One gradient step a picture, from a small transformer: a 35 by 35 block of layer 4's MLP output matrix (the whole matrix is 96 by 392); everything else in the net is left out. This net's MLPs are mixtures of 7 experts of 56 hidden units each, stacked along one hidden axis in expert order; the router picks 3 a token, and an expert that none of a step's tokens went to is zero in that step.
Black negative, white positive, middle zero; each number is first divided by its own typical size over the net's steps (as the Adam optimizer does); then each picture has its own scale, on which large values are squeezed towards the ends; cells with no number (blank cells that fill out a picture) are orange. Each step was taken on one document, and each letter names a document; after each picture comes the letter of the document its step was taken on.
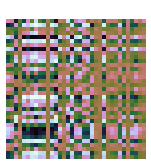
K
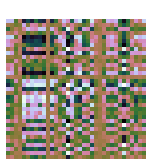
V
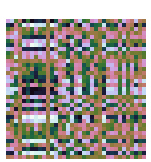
K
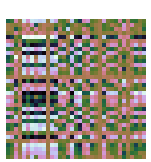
V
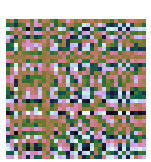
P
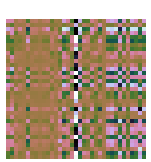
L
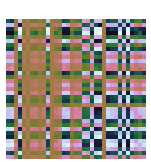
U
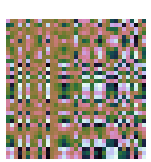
U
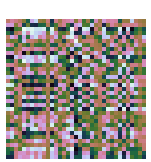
K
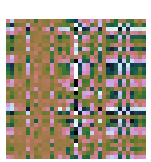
L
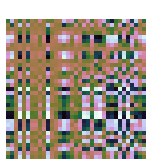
U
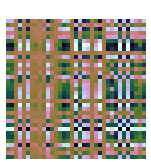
U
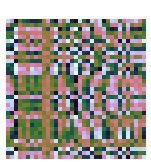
P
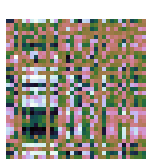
V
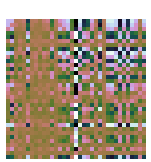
L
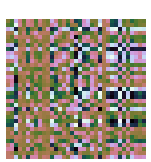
L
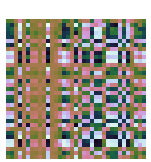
U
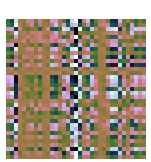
L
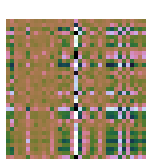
L
